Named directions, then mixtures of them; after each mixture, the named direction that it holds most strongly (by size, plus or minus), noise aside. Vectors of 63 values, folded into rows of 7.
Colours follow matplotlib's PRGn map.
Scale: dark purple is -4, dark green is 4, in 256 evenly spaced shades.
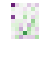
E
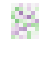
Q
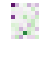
E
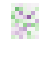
Q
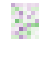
Q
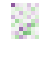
E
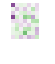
E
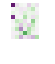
E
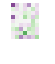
E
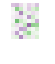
Q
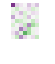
E
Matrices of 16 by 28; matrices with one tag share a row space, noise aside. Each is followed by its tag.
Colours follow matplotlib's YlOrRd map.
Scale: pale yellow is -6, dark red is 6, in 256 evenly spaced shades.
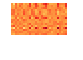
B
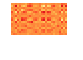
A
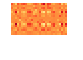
A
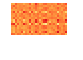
B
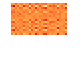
B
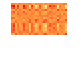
B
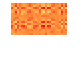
A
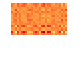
A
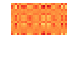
A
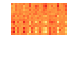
B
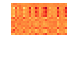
B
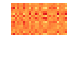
B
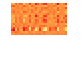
B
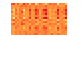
B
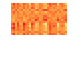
B
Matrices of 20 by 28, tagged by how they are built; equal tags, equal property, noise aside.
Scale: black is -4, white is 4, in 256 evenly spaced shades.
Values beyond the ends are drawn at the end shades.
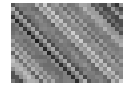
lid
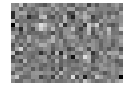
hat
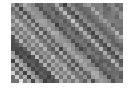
lid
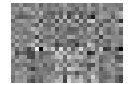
hat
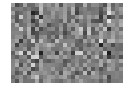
hat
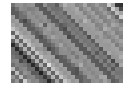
lid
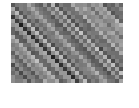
lid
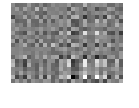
hat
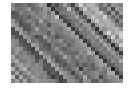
lid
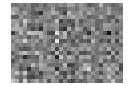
hat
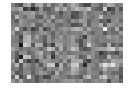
hat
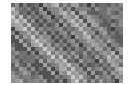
lid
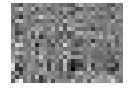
hat
